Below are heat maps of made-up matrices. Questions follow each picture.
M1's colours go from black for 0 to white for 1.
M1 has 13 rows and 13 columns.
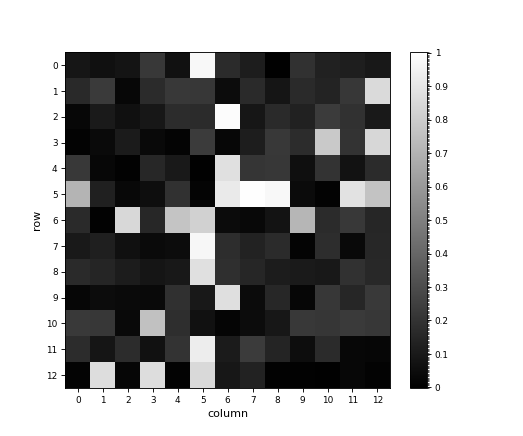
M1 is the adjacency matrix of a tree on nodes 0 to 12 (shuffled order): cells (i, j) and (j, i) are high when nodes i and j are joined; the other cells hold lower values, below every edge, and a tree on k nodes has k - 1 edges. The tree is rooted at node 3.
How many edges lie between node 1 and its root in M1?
2
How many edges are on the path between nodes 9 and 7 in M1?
3
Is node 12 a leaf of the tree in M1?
no
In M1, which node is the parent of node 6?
5
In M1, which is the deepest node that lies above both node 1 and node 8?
12
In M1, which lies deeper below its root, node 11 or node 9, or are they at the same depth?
node 9
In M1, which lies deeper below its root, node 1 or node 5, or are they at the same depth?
the same depth
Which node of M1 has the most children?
5
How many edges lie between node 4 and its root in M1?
4
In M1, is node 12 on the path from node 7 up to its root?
yes
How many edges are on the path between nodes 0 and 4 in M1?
3
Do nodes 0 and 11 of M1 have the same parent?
yes
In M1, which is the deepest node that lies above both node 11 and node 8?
5
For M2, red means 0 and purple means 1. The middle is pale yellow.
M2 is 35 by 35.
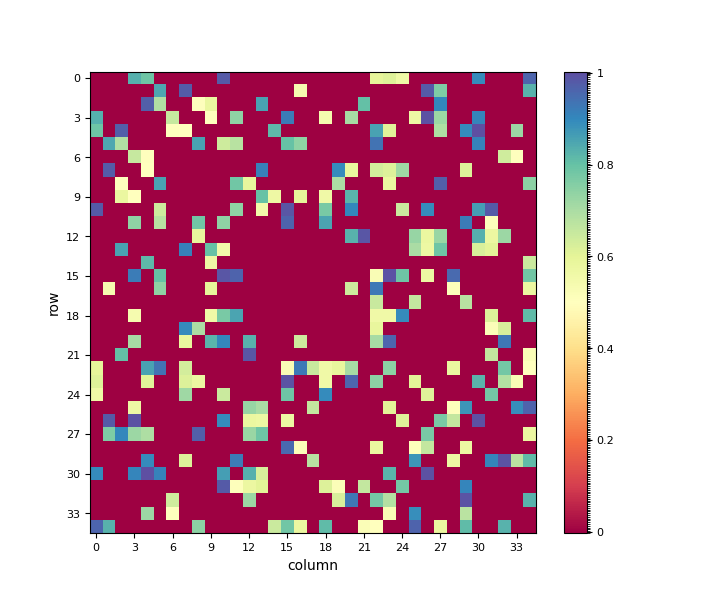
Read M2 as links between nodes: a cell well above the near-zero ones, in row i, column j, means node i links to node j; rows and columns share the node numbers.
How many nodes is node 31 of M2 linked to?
9
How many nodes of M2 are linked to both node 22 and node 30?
4
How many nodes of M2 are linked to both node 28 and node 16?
1
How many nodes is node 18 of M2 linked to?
9
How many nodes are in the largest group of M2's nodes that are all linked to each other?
4
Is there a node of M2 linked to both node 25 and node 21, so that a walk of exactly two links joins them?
yes
